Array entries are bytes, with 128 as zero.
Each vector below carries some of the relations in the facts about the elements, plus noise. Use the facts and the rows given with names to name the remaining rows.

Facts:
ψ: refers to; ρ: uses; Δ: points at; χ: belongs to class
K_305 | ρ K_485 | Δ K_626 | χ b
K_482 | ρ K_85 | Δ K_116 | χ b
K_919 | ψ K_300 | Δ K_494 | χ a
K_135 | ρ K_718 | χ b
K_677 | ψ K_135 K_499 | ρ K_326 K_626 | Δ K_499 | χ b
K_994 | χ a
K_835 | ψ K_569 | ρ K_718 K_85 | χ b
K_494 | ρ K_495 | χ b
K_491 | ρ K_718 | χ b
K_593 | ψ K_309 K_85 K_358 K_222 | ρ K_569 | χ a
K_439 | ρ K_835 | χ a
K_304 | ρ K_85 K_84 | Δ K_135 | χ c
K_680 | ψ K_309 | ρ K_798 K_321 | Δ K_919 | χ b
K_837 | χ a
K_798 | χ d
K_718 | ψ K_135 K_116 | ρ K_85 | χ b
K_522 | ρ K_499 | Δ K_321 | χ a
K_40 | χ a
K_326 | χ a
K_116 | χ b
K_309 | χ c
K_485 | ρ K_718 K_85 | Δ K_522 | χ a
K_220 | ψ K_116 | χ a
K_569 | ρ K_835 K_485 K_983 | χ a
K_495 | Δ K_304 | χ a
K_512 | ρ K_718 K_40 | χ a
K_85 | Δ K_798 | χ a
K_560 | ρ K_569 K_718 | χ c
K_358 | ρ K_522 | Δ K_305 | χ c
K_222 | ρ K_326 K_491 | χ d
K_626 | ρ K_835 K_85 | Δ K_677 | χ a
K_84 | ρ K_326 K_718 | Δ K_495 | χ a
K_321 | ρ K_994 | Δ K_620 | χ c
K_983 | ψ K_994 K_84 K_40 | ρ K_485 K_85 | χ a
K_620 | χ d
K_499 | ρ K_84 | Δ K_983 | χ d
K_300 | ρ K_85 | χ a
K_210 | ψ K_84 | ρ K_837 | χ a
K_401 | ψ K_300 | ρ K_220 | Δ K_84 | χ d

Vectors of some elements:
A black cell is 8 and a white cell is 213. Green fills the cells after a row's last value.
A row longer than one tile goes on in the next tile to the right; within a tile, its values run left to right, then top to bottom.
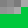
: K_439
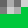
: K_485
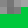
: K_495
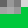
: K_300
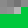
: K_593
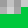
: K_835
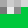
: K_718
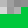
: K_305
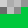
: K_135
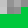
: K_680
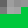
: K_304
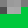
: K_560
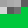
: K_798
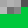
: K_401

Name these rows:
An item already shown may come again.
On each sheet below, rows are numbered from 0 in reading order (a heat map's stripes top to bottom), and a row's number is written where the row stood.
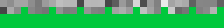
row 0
K_512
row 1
K_40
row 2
K_222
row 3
K_222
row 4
K_300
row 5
K_85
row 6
K_620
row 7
K_358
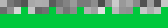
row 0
K_522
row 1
K_620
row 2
K_321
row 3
K_569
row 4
K_677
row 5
K_983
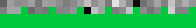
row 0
K_304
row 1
K_326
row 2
K_210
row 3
K_84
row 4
K_499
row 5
K_309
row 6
K_116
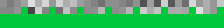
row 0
K_210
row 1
K_491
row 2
K_135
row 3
K_593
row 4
K_593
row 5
K_983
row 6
K_626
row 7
K_482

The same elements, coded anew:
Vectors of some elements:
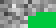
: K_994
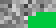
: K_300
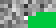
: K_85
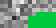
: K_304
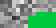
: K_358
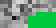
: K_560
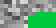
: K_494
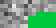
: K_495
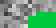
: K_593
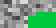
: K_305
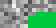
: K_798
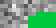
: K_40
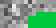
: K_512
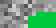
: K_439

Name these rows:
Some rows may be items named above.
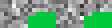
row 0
K_222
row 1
K_85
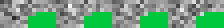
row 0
K_321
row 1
K_326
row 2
K_439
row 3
K_485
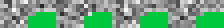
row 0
K_718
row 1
K_569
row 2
K_491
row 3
K_304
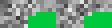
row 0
K_522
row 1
K_485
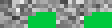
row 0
K_358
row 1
K_482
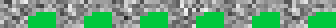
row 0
K_835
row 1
K_512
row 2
K_309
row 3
K_499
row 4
K_210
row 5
K_135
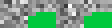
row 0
K_482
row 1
K_84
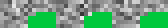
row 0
K_401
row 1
K_983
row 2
K_116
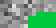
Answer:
K_210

